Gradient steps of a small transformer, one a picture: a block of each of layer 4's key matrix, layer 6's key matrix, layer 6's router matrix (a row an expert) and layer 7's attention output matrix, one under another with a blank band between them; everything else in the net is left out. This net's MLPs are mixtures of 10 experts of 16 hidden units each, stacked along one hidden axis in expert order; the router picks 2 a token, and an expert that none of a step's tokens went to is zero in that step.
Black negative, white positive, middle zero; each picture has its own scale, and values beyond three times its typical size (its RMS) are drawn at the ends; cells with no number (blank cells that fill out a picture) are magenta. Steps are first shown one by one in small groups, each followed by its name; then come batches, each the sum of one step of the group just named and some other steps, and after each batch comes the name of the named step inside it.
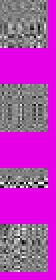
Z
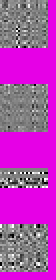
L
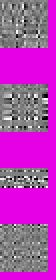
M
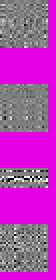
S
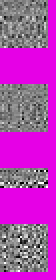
Z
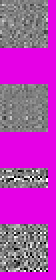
S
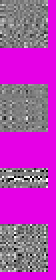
S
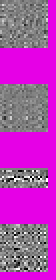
S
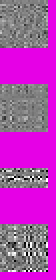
S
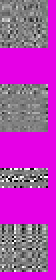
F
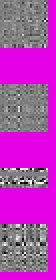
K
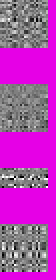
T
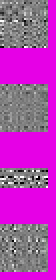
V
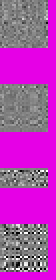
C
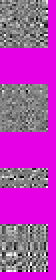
T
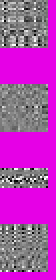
F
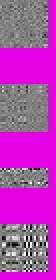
K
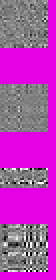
K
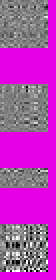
C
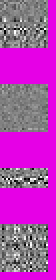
F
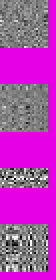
V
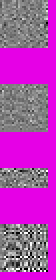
C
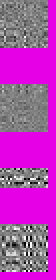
V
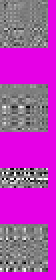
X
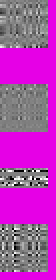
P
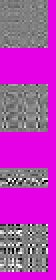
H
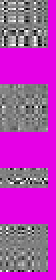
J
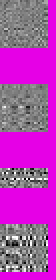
X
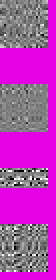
P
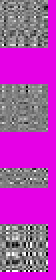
J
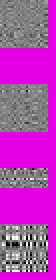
X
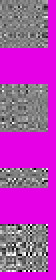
H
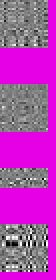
J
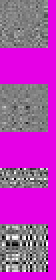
X
